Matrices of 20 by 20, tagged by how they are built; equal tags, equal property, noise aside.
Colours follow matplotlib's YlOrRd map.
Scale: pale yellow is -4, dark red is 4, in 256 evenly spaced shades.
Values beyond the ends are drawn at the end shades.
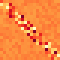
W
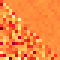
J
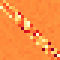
W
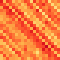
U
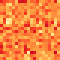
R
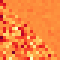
J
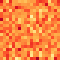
R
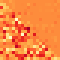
J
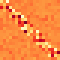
W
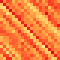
U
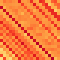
U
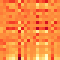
R
